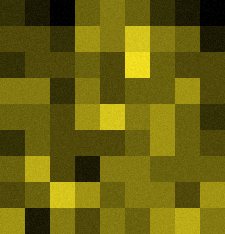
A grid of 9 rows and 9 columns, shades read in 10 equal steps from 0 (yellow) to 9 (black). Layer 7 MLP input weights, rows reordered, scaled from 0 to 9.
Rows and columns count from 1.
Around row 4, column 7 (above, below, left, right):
5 3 5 3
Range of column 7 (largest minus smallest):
4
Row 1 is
7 8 9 5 4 5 7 8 9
